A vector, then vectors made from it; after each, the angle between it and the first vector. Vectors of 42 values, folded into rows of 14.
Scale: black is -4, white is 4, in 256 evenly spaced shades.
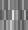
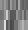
partly opposed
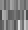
orthogonal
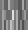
nearly parallel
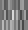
nearly parallel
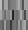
nearly opposite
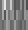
orthogonal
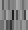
nearly opposite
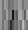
nearly opposite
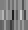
nearly opposite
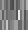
orthogonal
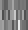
orthogonal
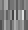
partly opposed
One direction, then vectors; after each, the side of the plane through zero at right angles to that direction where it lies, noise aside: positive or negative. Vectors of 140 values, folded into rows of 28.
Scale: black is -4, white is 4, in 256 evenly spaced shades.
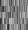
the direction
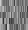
negative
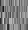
positive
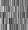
negative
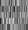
positive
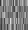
positive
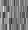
negative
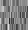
negative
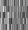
negative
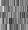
negative
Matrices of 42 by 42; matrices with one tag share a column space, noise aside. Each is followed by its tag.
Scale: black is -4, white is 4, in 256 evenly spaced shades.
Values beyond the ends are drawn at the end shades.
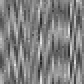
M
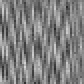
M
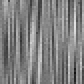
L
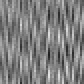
M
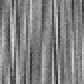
L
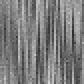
L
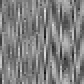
M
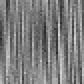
L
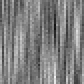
L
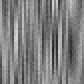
L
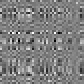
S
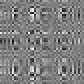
S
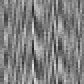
M
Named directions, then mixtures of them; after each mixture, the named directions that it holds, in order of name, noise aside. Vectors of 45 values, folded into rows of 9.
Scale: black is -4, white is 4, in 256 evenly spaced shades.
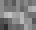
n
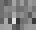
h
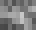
n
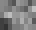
n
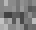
h, n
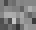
h, n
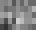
h, n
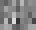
h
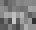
h, n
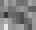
n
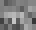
h, n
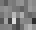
h, n
